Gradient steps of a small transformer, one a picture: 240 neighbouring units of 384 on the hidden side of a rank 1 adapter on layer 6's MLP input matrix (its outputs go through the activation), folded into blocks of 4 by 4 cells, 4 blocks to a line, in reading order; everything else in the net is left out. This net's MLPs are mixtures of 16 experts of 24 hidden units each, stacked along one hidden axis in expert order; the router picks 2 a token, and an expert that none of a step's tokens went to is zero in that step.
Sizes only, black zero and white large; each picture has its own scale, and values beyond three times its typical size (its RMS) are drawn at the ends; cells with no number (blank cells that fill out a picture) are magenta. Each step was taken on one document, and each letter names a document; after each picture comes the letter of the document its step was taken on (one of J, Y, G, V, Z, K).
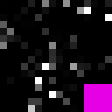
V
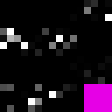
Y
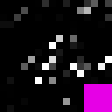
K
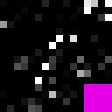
V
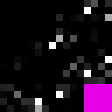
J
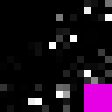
J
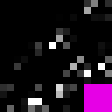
J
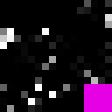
Y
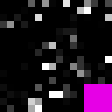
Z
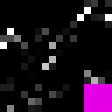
Y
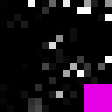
Z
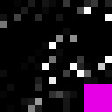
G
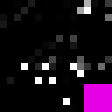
K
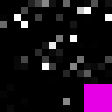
G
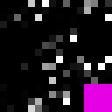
Z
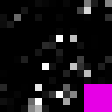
Z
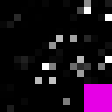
V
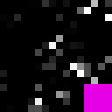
G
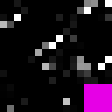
G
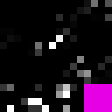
J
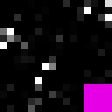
Y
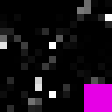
Y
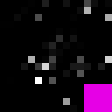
K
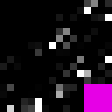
J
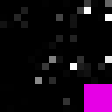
G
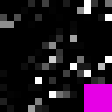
Z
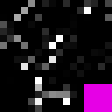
V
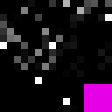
V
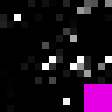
Z
